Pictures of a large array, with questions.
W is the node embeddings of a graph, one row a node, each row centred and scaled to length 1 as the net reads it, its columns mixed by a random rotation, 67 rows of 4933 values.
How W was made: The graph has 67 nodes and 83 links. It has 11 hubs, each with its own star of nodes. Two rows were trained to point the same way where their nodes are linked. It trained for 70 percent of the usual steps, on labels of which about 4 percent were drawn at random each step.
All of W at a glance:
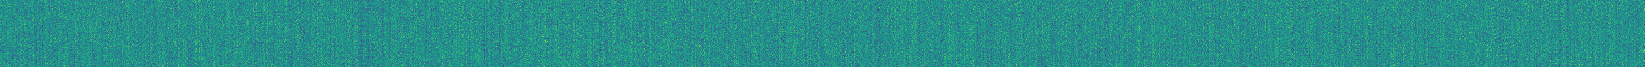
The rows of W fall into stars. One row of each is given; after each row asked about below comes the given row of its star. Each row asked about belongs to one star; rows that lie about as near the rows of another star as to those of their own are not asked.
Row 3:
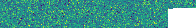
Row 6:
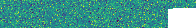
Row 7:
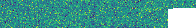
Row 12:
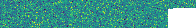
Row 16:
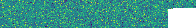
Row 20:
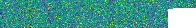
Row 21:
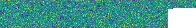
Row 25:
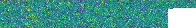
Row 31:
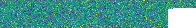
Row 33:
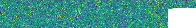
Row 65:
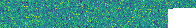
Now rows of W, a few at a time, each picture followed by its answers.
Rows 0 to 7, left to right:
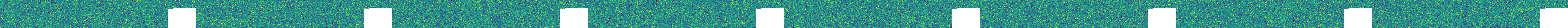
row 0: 65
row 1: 33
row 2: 31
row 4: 3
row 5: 65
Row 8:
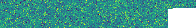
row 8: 20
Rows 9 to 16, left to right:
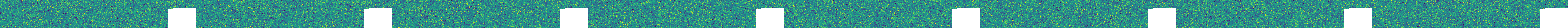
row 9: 6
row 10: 6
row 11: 20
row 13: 16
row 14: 31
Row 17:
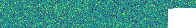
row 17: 33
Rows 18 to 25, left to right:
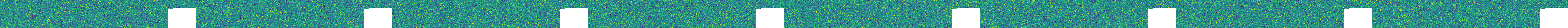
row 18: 33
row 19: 7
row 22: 16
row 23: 3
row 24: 21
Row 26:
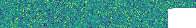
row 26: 20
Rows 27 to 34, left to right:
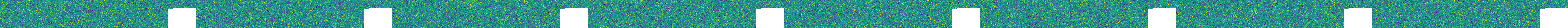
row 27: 25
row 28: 25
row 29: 12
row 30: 3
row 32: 25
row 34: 12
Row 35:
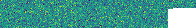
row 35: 7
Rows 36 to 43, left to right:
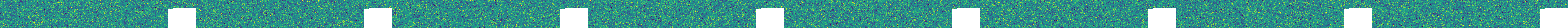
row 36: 6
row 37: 12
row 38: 21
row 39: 3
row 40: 25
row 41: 25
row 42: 33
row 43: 7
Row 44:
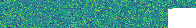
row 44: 16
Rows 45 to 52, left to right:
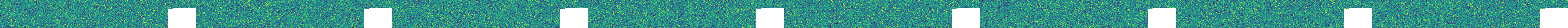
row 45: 16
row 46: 3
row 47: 65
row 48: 7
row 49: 16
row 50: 16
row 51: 33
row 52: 33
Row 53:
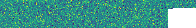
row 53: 3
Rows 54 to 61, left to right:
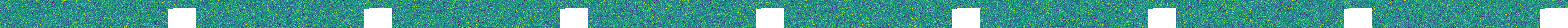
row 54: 65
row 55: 7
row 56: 65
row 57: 33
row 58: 65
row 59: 7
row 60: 6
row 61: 25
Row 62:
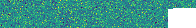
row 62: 65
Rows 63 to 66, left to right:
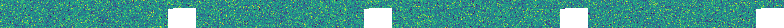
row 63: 31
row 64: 6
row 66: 6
